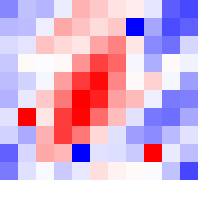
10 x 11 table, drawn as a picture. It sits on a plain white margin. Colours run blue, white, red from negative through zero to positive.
Odd rows or columns: none. Ninth with the highest average: centre. Ninth with the lowest average: top right. Calmest part: top middle. Lone odd cells: 4, 2 higher and 2 lower than their neighbours.
